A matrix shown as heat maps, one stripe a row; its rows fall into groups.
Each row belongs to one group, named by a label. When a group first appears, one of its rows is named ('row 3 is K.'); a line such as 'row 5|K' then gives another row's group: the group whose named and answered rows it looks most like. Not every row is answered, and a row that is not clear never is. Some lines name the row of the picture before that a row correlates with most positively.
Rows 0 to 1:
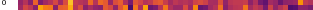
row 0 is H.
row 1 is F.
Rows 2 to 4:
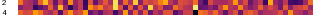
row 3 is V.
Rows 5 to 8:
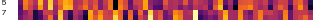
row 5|F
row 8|V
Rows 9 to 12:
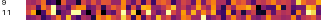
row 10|H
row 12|V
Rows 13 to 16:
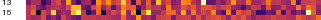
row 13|V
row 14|H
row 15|H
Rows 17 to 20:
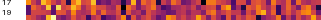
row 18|F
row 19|F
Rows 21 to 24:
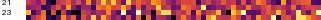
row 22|V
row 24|F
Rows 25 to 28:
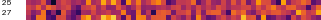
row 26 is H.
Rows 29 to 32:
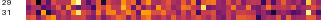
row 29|H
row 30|V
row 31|H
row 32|H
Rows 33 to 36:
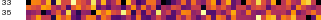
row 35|V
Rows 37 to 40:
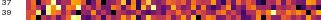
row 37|H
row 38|F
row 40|H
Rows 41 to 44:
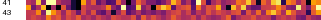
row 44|F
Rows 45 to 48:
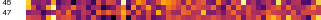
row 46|H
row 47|V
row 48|H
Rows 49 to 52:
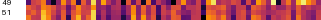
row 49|F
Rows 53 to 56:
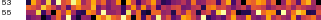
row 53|F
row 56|V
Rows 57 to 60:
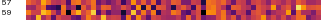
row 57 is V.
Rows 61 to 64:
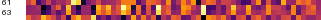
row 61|H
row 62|V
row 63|V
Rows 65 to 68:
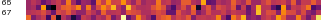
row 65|V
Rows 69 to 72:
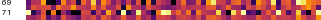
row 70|F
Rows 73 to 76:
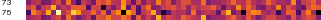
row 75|F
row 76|V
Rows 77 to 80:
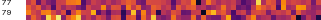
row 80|F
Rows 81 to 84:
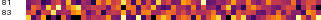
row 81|V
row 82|F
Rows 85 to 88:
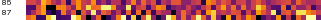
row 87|F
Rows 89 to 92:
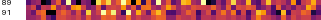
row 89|V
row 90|H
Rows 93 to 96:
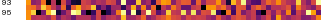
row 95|H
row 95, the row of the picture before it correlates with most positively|90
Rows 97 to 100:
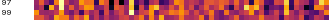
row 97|H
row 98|H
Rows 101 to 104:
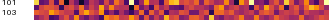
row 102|F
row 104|V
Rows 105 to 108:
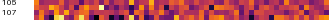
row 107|F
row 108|H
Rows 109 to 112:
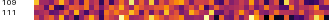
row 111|V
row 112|H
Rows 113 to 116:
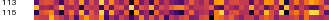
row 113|F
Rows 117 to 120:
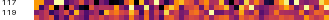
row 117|H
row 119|V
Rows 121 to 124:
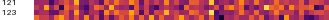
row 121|V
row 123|V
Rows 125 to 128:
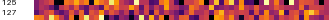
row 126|V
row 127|F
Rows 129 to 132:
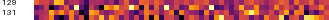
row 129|H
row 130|V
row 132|F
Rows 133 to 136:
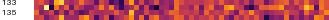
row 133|H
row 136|H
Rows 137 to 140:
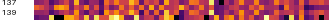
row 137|V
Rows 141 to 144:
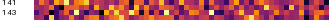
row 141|F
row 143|V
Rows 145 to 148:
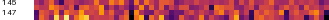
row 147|F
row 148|F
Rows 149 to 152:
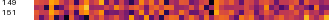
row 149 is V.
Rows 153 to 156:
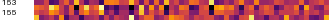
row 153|V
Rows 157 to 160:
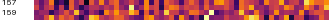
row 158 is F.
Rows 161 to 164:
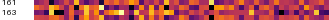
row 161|V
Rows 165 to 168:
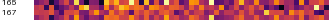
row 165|V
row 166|H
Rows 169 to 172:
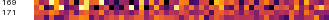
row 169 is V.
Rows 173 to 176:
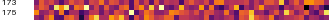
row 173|F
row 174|F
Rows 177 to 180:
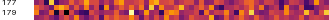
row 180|V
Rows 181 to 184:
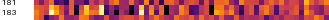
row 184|H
